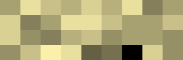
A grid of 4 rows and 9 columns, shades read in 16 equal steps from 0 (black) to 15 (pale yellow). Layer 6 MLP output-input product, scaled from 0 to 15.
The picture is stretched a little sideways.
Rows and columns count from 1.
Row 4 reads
9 12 15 14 6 7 0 13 9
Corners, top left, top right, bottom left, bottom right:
10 10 9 9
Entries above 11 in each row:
4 5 2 4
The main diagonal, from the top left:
10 8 8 14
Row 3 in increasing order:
8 9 9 9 10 10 11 12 13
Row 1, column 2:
14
